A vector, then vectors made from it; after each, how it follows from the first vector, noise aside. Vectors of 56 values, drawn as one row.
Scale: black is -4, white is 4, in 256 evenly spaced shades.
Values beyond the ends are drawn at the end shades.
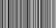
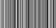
reversed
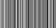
reversed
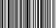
scaled up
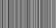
shrunk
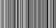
reversed
